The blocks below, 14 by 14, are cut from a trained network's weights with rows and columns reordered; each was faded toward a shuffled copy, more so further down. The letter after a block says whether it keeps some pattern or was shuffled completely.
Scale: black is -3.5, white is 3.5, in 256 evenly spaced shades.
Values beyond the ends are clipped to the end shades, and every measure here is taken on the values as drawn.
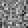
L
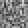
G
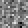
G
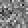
L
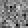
G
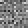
G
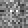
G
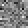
L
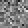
L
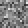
L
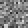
G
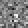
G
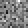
L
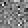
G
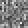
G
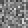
L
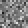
L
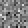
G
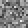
L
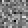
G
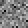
L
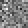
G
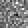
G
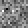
L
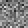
G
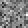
L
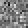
L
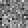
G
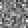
L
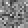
L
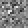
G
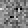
G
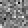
L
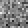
L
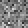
L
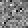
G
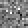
L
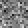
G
